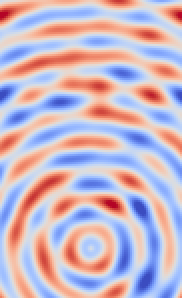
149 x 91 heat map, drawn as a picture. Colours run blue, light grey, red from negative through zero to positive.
Lone odd cells: none. Ninth with the lowest average: bottom right. Rings: centred on the bottom middle.
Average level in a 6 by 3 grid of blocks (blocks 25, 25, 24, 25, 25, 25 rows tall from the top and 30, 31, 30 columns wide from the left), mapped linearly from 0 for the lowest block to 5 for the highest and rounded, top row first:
434
353
242
412
441
440
